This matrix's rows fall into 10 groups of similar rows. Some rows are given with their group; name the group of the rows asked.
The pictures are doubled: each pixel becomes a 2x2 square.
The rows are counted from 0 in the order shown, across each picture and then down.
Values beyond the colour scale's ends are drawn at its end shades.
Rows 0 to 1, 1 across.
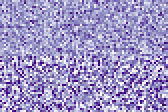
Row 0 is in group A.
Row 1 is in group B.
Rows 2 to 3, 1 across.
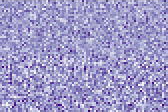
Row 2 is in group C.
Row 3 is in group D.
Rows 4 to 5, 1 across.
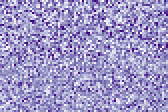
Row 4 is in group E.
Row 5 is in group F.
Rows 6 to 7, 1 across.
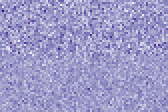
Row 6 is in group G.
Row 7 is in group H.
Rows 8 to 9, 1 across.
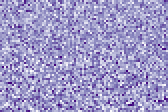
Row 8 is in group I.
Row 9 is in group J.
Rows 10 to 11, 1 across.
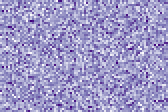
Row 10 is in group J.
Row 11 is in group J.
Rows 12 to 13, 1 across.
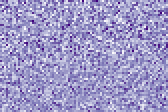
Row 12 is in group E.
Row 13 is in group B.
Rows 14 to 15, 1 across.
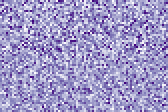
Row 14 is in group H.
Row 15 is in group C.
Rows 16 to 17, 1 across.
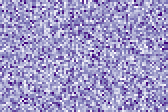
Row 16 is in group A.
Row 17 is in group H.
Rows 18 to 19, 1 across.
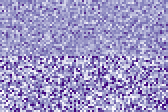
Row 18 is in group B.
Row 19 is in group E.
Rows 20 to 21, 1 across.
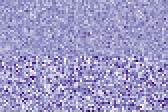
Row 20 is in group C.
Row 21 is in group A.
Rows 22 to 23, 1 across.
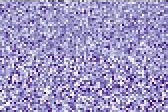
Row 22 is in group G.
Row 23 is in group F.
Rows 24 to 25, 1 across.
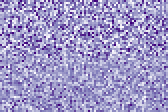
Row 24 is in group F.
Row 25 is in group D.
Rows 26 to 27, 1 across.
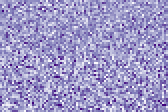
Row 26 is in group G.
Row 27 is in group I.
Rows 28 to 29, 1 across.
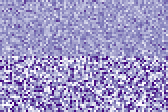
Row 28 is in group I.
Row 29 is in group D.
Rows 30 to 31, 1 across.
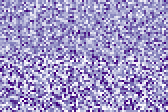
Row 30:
C
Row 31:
H
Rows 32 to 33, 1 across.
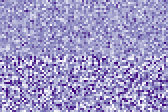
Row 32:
C
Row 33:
B
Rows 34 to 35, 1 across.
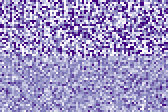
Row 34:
A
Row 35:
B
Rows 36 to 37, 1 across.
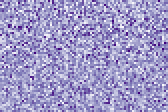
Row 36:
F
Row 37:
C
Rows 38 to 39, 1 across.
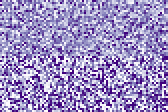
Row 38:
B
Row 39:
I
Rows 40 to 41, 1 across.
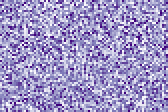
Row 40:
H
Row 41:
D
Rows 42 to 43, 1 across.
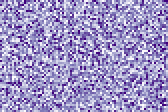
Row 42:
I
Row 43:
B
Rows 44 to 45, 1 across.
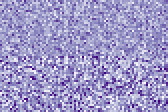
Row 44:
I
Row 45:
E
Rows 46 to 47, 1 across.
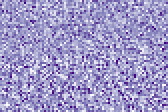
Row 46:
A
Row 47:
C
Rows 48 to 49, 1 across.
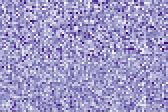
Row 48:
A
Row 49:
D
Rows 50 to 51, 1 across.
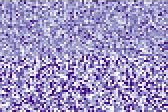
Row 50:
A
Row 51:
C
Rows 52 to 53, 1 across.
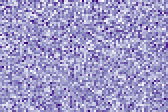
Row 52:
E
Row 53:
D
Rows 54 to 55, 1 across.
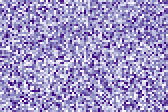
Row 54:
G
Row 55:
H
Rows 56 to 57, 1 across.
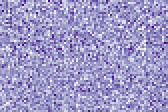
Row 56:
D
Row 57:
F
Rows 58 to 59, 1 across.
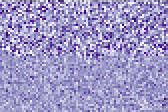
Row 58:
G
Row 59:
A
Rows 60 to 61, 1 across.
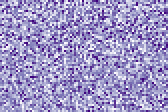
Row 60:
E
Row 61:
A
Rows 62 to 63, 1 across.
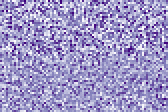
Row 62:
D
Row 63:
B
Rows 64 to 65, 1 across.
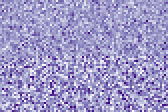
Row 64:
H
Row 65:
C
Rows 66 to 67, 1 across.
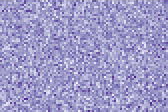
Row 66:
I
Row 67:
F
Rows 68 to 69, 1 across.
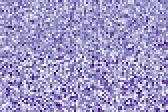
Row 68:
J
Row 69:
H
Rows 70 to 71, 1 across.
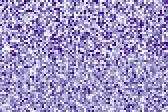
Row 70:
I
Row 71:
C
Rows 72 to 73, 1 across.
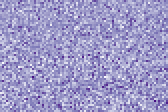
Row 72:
F
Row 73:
E
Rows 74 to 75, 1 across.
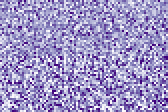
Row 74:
F
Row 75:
I
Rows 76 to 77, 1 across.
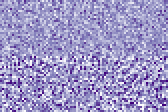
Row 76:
I
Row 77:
B
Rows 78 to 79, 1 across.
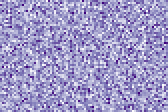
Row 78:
D
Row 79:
C
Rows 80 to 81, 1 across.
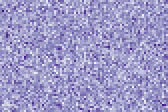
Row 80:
G
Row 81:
I
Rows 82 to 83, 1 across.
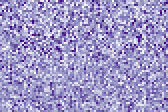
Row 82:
H
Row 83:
D
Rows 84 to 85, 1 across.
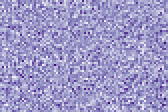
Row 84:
B
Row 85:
B
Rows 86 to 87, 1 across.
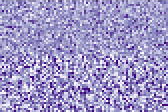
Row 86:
J
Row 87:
C
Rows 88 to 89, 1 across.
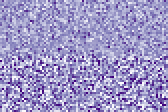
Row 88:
C
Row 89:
B
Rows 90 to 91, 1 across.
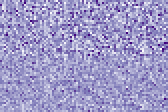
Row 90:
A
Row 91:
A
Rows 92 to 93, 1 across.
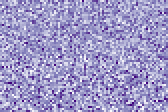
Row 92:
E
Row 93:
J
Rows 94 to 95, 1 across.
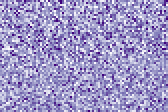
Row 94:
I
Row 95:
F
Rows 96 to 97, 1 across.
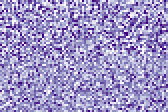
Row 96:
B
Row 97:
F
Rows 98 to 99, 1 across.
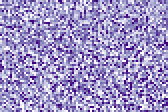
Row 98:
J
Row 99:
A
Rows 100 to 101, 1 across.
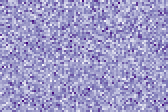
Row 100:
E
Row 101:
H
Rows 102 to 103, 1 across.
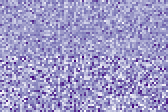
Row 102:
E
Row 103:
E
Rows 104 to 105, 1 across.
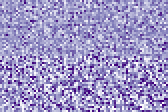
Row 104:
A
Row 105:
A
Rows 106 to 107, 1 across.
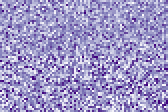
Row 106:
G
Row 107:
E
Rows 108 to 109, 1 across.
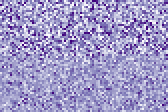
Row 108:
H
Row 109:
H
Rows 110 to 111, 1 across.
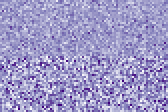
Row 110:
H
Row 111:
G
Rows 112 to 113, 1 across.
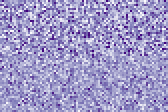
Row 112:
C
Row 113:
H
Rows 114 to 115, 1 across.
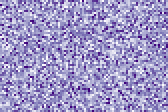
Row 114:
E
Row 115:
C
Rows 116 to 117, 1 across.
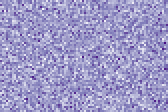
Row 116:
B
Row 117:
E
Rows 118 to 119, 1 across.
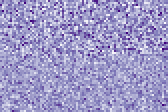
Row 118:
A
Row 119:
I
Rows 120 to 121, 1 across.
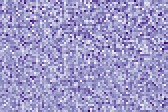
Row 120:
A
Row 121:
A
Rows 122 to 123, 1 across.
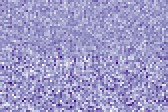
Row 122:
D
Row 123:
J
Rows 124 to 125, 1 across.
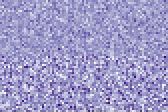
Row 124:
C
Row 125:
C
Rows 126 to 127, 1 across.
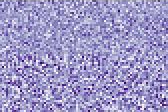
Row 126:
F
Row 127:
B
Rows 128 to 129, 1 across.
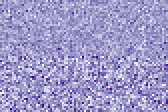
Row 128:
D
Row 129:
E
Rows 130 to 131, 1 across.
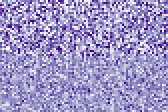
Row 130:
G
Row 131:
C
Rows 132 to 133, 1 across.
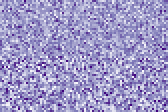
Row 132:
I
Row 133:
G
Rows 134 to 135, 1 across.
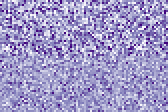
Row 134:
D
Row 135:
H
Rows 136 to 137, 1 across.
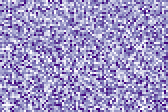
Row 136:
D
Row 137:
I
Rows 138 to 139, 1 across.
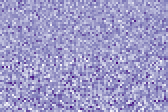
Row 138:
F
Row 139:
J
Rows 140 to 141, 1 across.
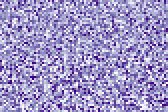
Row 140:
F
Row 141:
A
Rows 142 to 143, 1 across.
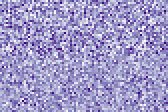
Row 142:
D
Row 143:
H
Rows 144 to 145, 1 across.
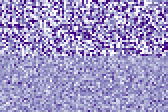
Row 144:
A
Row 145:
F
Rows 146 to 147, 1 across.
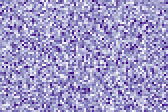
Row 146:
H
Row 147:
C
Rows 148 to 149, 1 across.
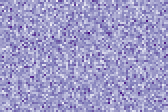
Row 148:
H
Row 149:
C
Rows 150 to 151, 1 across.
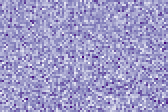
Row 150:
A
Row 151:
E
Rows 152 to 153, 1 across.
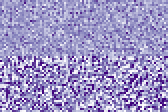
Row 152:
A
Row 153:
B
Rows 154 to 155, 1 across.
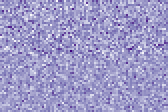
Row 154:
J
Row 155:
C
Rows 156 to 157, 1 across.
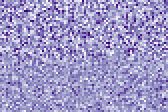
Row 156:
C
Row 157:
B
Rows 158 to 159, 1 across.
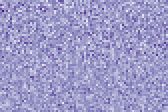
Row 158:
G
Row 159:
C
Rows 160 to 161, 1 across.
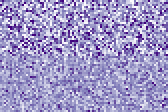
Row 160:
H
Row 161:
A
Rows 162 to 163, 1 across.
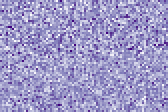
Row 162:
J
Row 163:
D
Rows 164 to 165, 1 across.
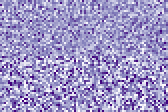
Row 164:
B
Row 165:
H
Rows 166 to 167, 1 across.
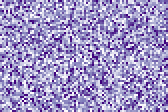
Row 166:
J
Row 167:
H
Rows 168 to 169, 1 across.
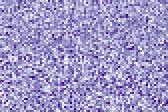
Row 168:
J
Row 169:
E
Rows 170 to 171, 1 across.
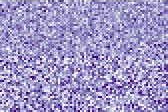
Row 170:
G
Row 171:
E
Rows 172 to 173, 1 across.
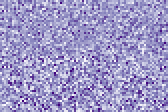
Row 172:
B
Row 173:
H
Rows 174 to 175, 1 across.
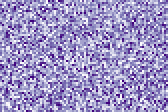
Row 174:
G
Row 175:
G
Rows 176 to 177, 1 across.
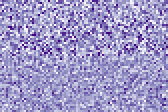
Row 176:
H
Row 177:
B
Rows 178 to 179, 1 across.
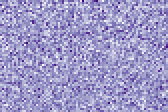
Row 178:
E
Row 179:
B
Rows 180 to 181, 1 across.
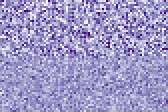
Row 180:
C
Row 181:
E
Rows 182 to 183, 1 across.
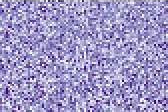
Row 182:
G
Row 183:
G
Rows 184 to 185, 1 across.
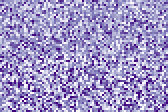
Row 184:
H
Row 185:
H
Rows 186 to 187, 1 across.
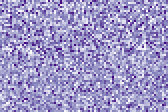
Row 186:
D
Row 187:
F
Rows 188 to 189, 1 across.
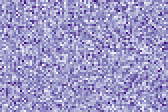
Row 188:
A
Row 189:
B
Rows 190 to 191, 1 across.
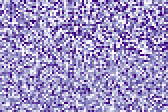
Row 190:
A
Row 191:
C
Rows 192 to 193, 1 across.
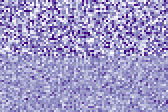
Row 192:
C
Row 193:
E
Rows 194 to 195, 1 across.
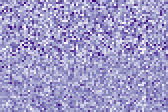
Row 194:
H
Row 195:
D
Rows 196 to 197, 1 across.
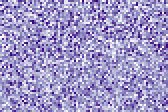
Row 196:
E
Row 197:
H
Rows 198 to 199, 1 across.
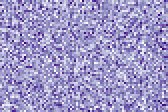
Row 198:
B
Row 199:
I
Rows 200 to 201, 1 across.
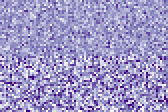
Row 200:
C
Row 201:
J
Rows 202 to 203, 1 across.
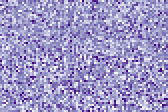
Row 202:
E
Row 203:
A
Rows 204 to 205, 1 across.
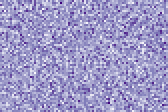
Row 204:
B
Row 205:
C
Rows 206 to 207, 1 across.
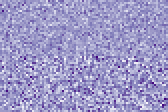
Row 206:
G
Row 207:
A
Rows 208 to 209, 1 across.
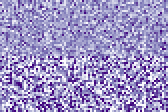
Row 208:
B
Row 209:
D
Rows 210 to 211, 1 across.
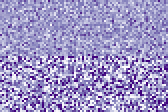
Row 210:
F
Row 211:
E
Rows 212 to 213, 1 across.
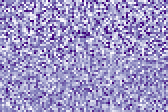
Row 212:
C
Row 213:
G
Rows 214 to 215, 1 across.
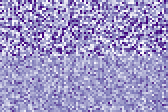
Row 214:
B
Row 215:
I
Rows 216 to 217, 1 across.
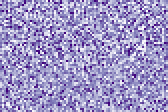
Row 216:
D
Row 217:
G
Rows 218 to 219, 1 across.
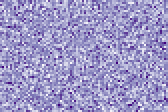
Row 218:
B
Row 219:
J
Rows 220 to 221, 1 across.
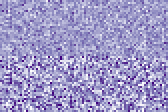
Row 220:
D
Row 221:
D
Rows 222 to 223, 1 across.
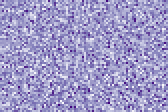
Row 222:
C
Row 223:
C
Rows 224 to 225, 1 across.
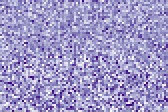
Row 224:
E
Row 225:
J
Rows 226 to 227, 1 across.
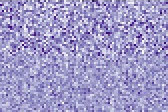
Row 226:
H
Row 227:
C
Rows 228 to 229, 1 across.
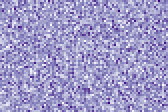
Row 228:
F
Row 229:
C
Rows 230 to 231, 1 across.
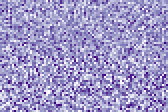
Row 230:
D
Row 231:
F
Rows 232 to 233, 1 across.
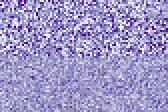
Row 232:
F
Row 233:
E
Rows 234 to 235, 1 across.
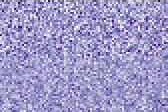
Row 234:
F
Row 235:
I
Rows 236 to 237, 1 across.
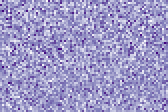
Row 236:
D
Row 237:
G
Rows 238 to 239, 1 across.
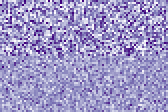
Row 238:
D
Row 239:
G
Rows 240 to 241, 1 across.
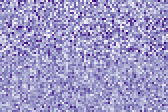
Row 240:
F
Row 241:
C
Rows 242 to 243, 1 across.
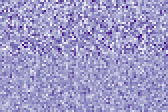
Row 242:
H
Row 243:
C
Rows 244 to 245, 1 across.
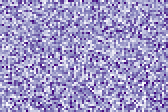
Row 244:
E
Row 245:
D
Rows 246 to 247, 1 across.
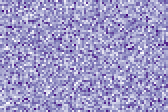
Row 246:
J
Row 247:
F
